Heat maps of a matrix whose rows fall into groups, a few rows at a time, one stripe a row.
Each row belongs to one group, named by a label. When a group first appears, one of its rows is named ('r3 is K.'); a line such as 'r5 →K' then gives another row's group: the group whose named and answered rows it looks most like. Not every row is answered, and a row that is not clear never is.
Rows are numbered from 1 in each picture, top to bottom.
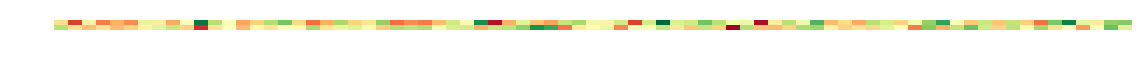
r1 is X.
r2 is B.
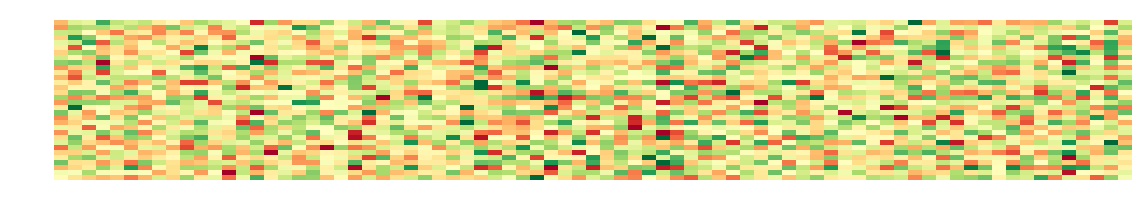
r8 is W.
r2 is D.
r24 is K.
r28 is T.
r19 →W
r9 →B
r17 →D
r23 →D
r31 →T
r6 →X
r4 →T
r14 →X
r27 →X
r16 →B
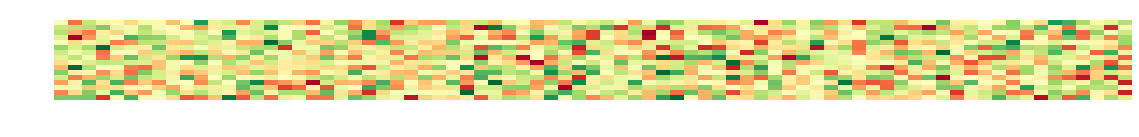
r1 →X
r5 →X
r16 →B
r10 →T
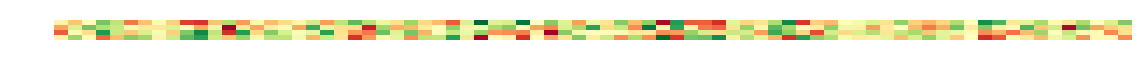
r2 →T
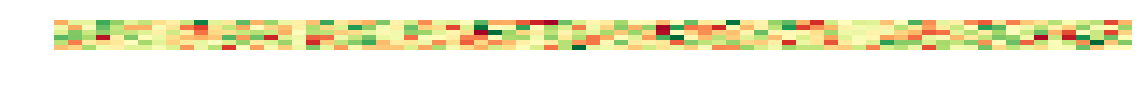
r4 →B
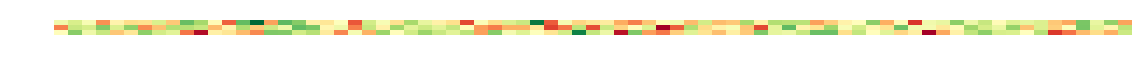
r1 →B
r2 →D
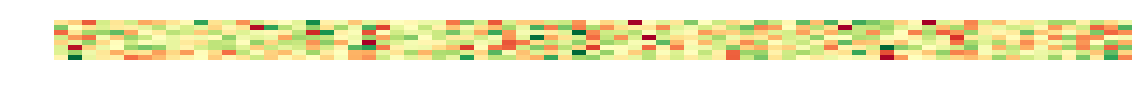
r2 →W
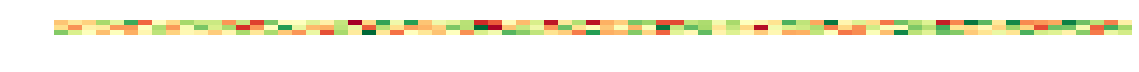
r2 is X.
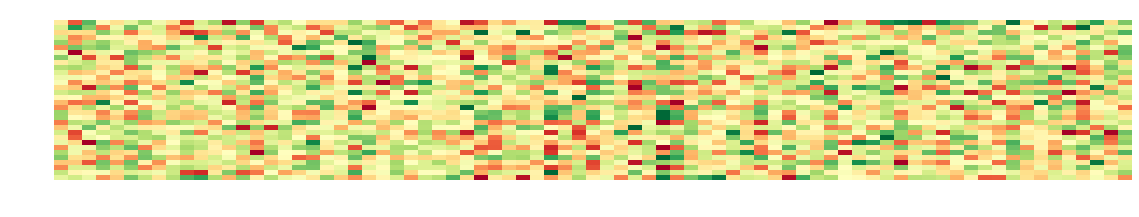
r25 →W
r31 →B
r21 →D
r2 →B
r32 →K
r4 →X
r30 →D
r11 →B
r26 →D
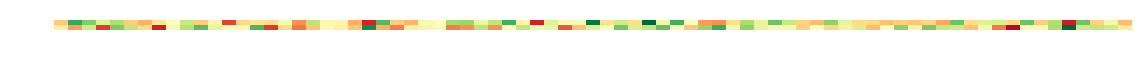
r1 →T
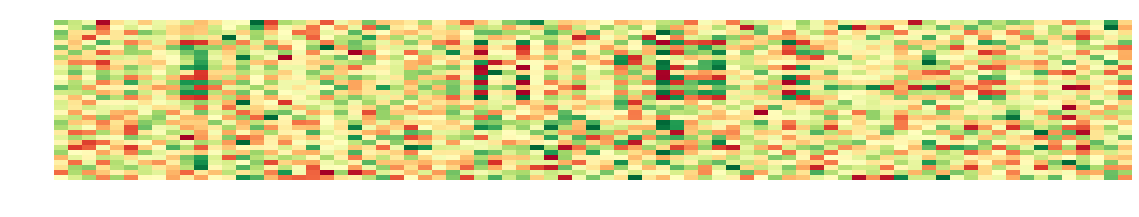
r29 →X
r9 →X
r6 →K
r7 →K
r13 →K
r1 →B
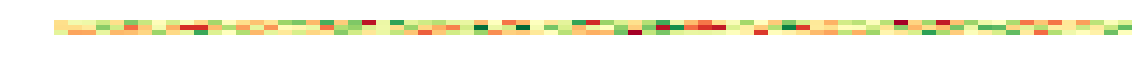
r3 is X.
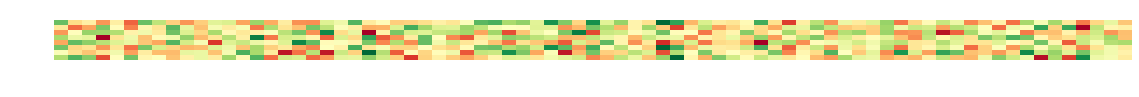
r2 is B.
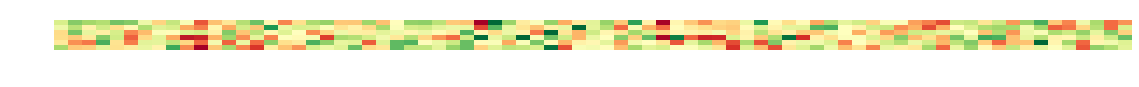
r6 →B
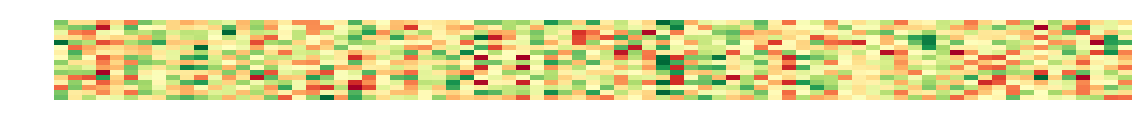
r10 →K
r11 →B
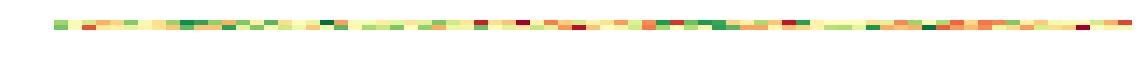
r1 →K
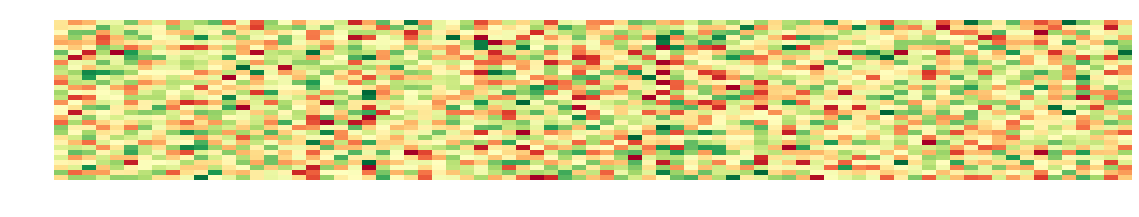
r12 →T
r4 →K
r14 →B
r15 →W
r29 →W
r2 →W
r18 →X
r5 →X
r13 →D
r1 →D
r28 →X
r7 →W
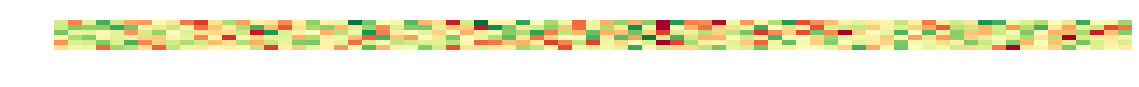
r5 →D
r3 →W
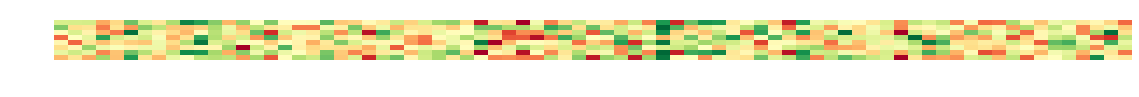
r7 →K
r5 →X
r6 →X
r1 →K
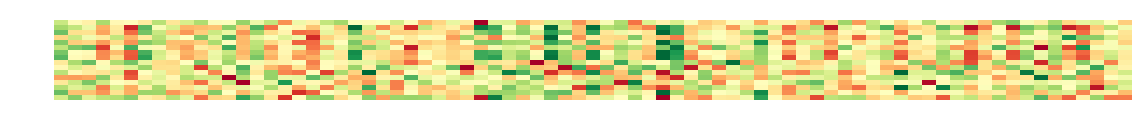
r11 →W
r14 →W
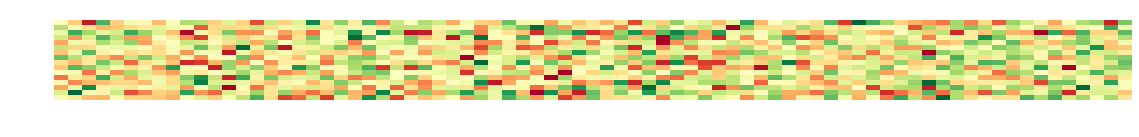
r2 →B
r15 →T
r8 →W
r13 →X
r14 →T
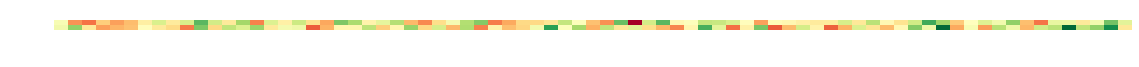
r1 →X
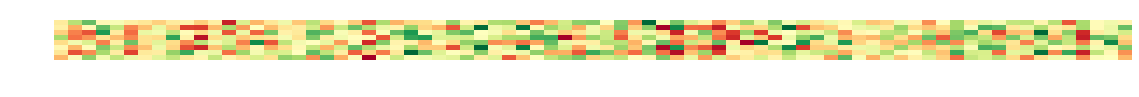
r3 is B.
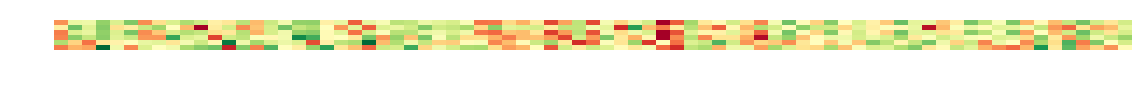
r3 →D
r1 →D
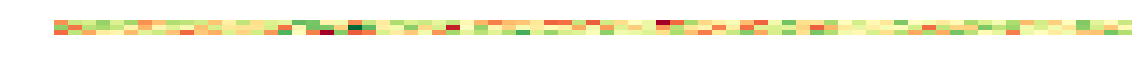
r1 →D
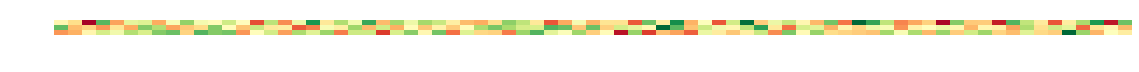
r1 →W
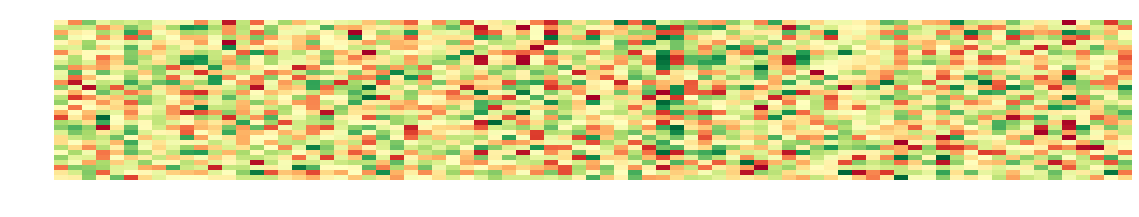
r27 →K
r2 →K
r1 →T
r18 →X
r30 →D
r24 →T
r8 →K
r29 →W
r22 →B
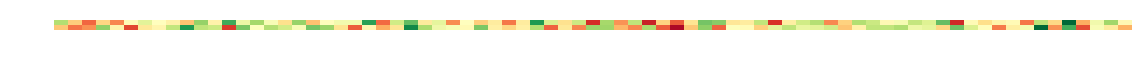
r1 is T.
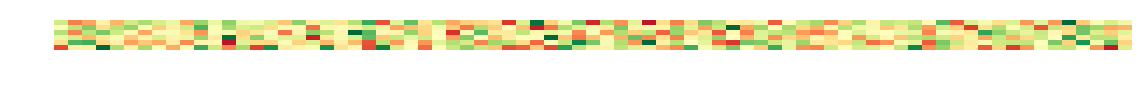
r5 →T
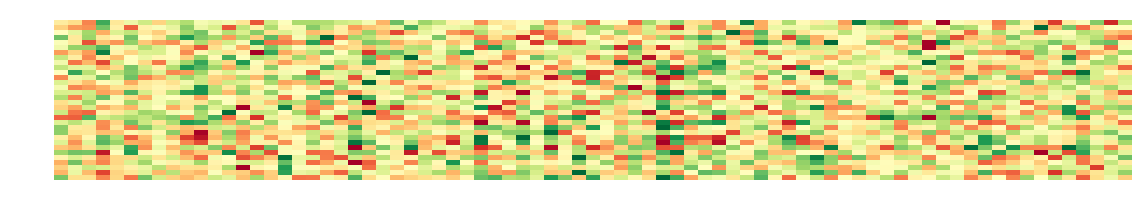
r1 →W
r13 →W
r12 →D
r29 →K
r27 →B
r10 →K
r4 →K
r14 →X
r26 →D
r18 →X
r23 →B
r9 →X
